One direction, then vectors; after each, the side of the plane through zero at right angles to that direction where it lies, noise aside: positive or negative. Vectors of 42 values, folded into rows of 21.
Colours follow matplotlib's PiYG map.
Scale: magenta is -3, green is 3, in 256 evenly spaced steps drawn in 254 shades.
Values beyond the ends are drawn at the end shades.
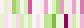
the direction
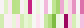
positive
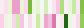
negative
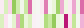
positive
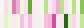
negative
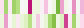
positive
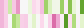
negative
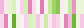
positive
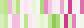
positive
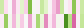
negative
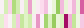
positive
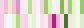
negative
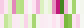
negative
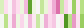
negative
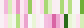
negative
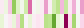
positive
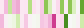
negative
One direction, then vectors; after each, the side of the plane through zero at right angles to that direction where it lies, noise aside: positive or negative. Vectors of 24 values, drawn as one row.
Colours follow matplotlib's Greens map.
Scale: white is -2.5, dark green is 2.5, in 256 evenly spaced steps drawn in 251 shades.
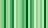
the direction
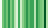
positive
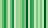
positive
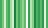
negative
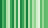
positive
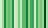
positive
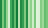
positive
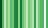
negative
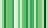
positive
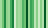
positive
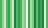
negative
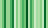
positive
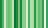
negative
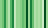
positive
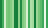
negative
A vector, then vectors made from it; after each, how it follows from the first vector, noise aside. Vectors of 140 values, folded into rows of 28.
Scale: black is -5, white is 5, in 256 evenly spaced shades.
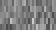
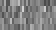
reversed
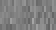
shrunk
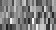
scaled up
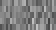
copied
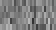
negated
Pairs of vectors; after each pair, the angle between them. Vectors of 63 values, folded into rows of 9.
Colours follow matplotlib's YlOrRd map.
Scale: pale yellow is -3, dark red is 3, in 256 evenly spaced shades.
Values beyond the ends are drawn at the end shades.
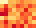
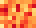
partly aligned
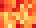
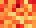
partly aligned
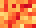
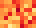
partly opposed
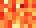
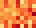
partly opposed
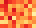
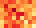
partly aligned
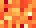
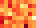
partly opposed
